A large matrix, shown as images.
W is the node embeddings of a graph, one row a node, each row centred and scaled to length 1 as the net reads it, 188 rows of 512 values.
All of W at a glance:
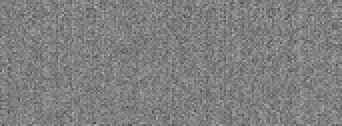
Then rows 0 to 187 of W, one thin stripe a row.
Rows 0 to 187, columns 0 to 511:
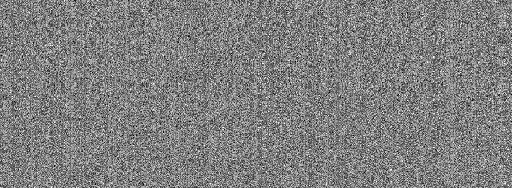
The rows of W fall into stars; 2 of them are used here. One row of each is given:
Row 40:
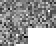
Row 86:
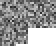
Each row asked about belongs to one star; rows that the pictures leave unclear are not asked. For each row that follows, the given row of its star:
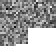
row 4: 40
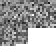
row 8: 86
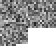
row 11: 40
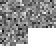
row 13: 86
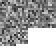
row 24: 86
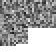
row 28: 40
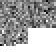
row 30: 40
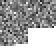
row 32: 86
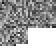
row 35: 40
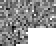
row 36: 40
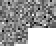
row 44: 86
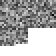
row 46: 86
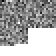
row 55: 86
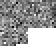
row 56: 40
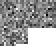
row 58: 40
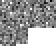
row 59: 86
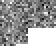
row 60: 86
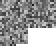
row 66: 86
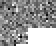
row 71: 40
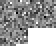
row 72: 86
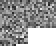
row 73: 40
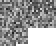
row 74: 40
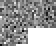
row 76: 40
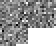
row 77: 86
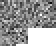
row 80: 40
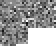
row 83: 86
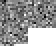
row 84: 86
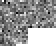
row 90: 86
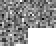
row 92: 86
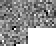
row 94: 40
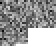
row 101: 86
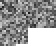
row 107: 40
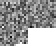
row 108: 86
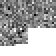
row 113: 40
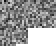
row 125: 86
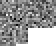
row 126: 86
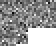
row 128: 40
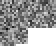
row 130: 86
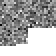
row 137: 86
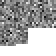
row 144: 86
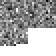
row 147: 40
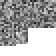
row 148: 86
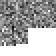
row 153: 40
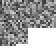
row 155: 86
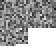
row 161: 40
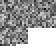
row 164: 40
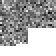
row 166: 86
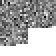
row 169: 86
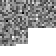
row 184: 86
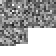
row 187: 40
